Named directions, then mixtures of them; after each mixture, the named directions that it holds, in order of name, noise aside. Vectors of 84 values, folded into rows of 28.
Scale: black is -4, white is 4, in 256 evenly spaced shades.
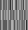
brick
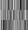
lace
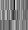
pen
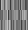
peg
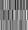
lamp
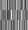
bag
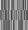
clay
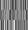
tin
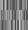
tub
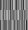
brick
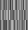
brick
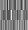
bag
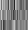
lace, pen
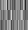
bag, peg, tub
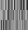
lace, lamp, pen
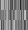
lace, peg, tin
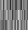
brick, lamp, tub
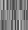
tub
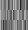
lace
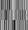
pen, tin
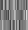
lamp, tub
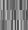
tub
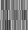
peg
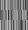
clay, peg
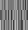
clay, peg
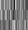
pen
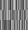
brick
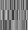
brick, lamp, pen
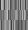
peg, tin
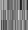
lace, lamp, tub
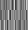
peg, pen, tin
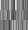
clay, pen
